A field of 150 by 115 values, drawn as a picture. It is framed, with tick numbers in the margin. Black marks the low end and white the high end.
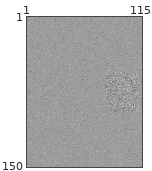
Overall the values sit about 60% of the way up the scale. There is no overall slope. No regular stripes run through it. A few values lie far out on both sides of the bulk. Fine speckle covers the field. An odd patch, rougher than its surroundings, sits in the middle right. Values change most from cell to cell in the middle right.
